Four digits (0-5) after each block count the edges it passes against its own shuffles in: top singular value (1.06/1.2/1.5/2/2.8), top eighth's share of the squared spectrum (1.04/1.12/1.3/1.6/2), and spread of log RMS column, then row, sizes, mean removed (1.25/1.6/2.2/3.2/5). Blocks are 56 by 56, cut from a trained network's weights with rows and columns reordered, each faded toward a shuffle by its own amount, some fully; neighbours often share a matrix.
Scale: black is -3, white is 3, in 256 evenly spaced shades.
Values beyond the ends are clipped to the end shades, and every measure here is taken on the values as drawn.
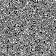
1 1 0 0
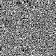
3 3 1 1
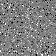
0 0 0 0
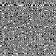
4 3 0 3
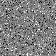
1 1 0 0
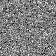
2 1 0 0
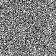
0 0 0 0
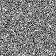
1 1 0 0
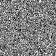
0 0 0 0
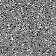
2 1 0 1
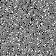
1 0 0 0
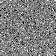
0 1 0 0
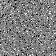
1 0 0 0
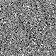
0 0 0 0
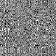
3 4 3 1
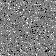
1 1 0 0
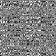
3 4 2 3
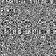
4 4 1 2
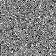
1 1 0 0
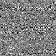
3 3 0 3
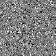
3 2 0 2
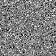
2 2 0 1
